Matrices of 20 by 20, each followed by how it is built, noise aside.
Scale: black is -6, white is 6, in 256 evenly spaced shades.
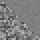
lower triangular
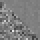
lower triangular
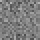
low rank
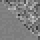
upper triangular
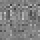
low rank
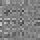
low rank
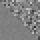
upper triangular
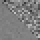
upper triangular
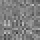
low rank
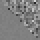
upper triangular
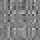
low rank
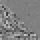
lower triangular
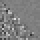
lower triangular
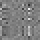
low rank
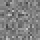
low rank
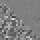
lower triangular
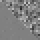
upper triangular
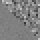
upper triangular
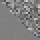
upper triangular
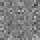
low rank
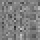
low rank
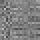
low rank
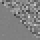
upper triangular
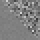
upper triangular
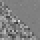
lower triangular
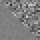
upper triangular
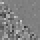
lower triangular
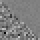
lower triangular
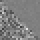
lower triangular
